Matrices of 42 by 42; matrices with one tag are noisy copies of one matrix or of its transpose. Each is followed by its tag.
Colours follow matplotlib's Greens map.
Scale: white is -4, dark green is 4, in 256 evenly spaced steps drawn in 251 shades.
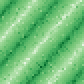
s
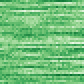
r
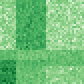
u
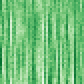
r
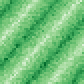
s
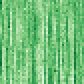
r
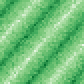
s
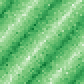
s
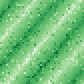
s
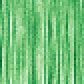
r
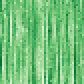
r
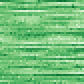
r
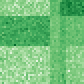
u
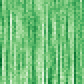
r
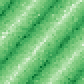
s
